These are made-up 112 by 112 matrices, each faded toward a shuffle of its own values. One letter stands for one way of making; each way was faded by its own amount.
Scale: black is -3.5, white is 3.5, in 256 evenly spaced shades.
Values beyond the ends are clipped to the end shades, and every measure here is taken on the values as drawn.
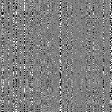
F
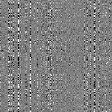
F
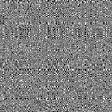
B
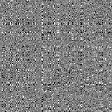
B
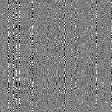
F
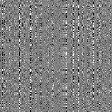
F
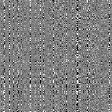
F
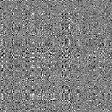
B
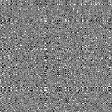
B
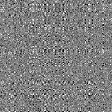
B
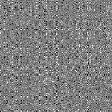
B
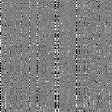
F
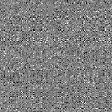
B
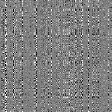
F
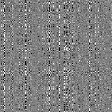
F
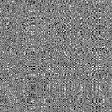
B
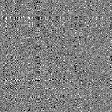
B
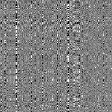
F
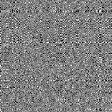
B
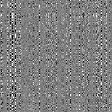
F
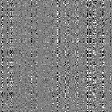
F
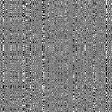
F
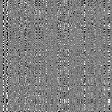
F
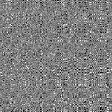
B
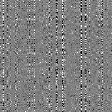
F
